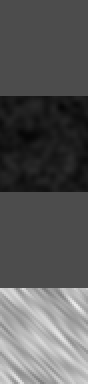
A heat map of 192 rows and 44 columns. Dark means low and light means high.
The table splits into 4 rows of 1 panel. Panel 1,1: low, flat. Panel 2,1: very low, blotchy, faint in contrast. Panel 3,1: low, flat. Panel 4,1: high, slanting down to the right.
